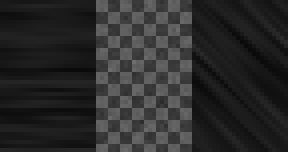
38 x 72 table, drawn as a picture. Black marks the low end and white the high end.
It is made of 1 by 3 panels. Panel 1,1: very low, streaked across, faint in contrast. Panel 1,2: low, checkered. Panel 1,3: very low, slanting down to the right, faint in contrast.
